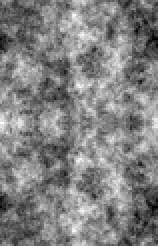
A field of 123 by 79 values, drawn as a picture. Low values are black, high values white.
Grain: blotchy. Histogram: bell-shaped. Mirror symmetry: top to bottom. Slope: none.
